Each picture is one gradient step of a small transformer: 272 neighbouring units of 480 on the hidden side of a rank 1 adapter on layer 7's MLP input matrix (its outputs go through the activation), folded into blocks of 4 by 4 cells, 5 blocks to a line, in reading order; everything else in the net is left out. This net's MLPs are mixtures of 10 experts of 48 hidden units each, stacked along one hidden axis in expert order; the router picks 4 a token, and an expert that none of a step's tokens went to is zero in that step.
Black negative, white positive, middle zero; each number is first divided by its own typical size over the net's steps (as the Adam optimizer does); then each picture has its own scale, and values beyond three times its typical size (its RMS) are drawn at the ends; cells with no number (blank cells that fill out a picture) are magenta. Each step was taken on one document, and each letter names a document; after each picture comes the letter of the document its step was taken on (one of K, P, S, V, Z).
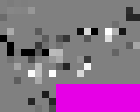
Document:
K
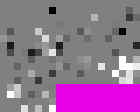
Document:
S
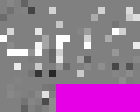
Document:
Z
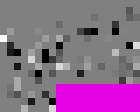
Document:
K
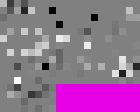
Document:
S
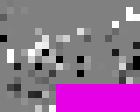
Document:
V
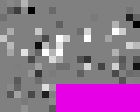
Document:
Z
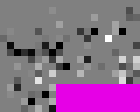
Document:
K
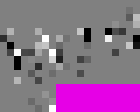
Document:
K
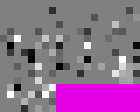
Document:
S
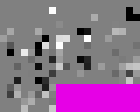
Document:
Z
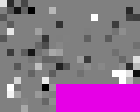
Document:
S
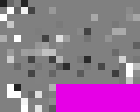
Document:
V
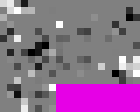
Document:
V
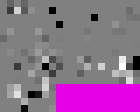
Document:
S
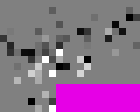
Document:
K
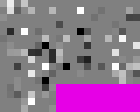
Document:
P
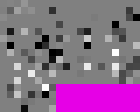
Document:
Z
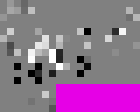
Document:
P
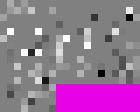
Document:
P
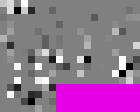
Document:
P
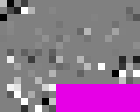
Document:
V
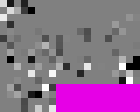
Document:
V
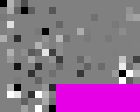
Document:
V
